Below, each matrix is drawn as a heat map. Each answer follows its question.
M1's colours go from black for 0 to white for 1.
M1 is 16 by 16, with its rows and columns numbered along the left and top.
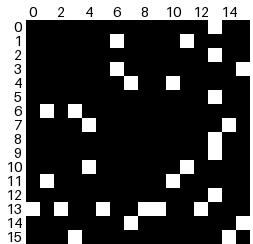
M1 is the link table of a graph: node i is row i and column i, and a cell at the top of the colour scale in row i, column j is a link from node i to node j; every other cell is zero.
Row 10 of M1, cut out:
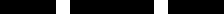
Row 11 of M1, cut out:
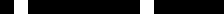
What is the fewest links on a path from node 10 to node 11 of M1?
1
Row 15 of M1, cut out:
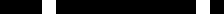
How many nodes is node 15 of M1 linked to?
2
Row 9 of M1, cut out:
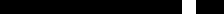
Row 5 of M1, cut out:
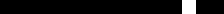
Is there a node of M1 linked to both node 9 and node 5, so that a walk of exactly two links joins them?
yes
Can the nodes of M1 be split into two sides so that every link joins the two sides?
no
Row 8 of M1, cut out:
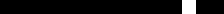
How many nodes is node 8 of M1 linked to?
1
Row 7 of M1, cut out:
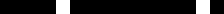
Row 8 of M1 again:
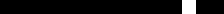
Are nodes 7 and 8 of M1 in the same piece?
no
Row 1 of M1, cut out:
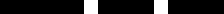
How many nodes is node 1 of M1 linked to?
2
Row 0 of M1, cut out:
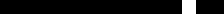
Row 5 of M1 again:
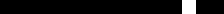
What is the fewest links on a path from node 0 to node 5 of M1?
2
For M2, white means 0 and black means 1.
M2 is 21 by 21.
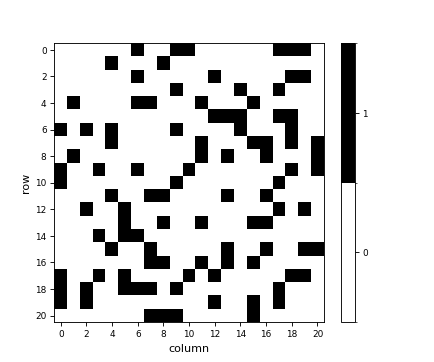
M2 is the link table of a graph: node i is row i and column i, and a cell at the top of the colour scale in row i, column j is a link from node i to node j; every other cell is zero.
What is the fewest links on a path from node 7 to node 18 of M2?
1
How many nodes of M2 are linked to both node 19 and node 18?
3
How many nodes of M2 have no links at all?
0
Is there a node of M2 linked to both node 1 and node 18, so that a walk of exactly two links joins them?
no
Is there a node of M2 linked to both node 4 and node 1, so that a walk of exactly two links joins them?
no
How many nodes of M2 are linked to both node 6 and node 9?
2
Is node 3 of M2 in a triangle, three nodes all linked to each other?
no
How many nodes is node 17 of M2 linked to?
7
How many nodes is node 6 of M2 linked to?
6
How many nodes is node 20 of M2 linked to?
4
